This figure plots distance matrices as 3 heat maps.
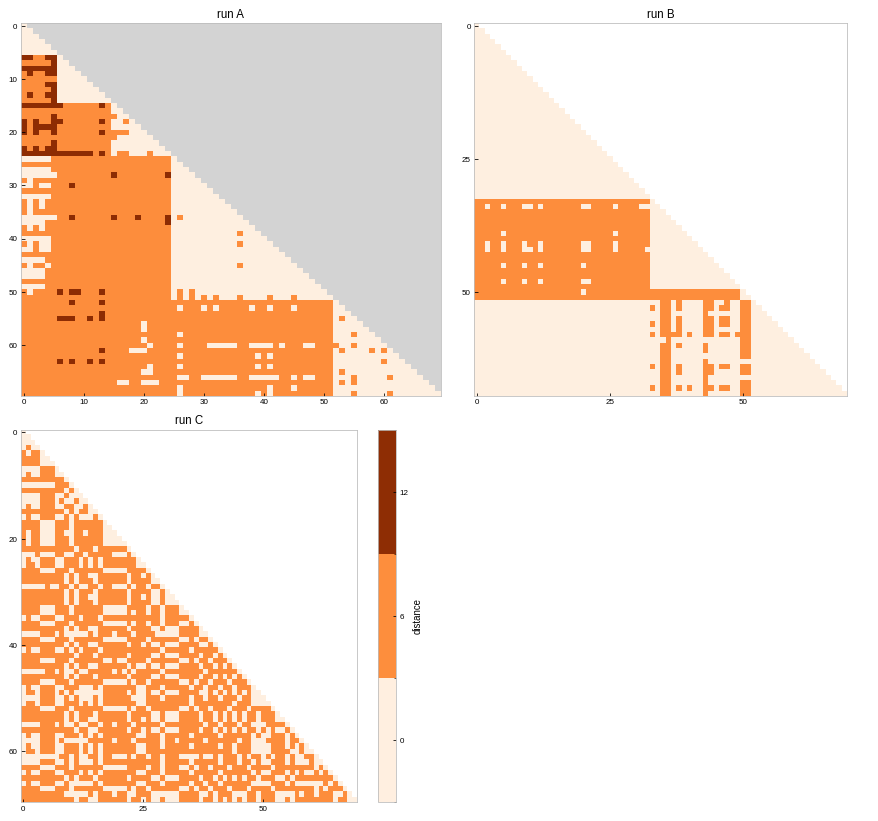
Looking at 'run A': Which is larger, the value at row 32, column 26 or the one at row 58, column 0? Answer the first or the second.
the second
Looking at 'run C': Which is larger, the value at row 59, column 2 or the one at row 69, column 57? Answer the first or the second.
the second
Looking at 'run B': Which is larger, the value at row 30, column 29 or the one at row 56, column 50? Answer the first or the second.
the second
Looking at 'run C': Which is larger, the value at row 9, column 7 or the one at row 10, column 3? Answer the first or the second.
the first
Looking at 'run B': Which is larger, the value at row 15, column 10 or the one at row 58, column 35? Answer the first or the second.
the second
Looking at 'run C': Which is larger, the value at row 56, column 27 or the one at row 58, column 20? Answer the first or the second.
the second
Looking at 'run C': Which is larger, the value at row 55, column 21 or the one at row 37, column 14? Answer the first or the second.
the first
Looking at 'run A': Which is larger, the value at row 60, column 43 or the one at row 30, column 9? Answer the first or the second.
the second
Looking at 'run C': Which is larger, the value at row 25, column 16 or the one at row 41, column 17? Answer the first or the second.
the second
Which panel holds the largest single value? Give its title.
run A
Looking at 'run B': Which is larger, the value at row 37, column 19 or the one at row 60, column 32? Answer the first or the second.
the first
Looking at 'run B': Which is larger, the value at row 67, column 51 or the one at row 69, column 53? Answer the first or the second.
the first
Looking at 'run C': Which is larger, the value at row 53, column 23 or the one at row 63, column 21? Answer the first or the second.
the first
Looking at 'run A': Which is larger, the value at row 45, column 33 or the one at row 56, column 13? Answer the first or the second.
the second
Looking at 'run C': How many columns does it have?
70
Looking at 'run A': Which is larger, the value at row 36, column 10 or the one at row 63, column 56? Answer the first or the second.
the first
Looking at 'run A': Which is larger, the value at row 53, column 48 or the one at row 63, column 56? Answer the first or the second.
the first
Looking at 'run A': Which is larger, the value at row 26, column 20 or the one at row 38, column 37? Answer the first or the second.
the first
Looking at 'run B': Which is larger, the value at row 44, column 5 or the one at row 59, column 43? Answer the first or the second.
the first
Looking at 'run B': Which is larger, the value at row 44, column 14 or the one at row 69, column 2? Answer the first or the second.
the first
